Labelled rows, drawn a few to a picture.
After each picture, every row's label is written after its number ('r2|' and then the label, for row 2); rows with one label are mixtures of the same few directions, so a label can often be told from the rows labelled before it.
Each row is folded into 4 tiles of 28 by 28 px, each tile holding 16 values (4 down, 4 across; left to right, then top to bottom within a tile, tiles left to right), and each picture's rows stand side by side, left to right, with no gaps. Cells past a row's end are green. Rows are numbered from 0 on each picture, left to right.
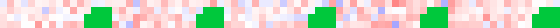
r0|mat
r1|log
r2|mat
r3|mat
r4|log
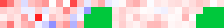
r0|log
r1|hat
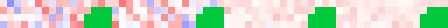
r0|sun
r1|sun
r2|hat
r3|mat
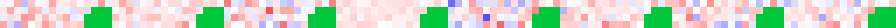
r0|log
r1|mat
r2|mat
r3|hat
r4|log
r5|hat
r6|hat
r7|log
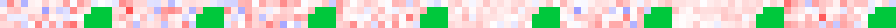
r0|mat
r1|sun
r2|mat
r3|log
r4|hat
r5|sun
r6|hat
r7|log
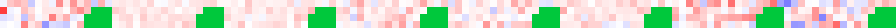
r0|hat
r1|sun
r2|log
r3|hat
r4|mat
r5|hat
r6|mat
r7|log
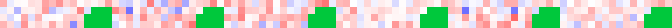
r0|sun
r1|sun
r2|mat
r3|mat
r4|sun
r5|log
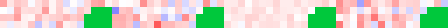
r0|mat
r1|hat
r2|log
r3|log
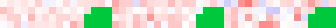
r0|sun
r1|log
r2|hat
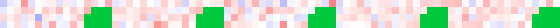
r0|log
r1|log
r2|mat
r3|log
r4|hat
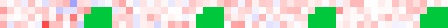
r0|log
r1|mat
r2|log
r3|hat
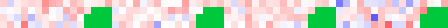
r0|sun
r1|log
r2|mat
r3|log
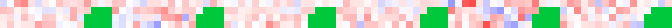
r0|hat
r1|hat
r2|log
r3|sun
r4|hat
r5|sun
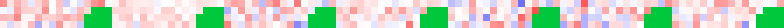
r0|mat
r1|sun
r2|sun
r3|sun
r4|log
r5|log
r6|sun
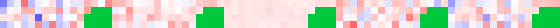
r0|log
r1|mat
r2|mat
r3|log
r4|log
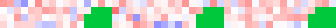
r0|hat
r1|hat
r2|mat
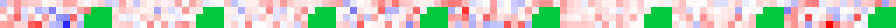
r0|hat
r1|mat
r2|sun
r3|sun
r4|mat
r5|log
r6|sun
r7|hat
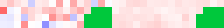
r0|hat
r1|hat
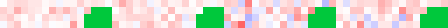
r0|sun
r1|sun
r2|log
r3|sun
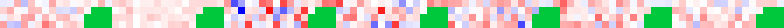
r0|log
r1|mat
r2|sun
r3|mat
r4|sun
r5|log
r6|sun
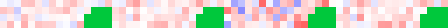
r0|mat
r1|hat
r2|sun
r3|hat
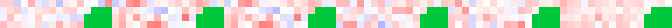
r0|mat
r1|hat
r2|hat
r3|log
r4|mat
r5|log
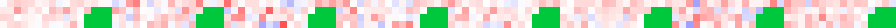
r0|sun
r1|hat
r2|mat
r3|mat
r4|mat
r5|sun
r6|log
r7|log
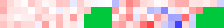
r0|log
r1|hat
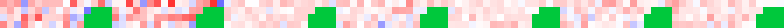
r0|log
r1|mat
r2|mat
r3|log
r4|hat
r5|sun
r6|log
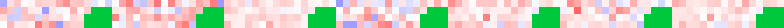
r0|mat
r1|mat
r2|log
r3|log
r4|log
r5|sun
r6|log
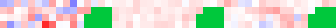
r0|log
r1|log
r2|hat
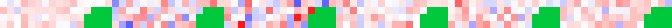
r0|mat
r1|log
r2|log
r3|mat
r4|sun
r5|mat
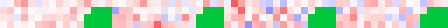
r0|hat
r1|hat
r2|sun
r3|hat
